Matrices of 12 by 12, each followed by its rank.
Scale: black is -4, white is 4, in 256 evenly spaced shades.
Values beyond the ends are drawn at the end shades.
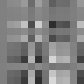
one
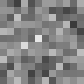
full rank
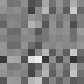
two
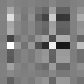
one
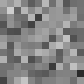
full rank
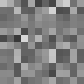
two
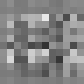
two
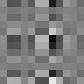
one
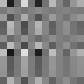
one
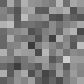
full rank
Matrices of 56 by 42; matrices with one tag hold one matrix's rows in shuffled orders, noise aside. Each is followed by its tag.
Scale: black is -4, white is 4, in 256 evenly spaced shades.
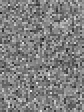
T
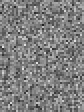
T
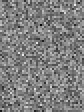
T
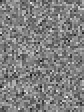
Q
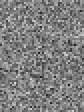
Q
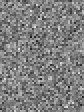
Q
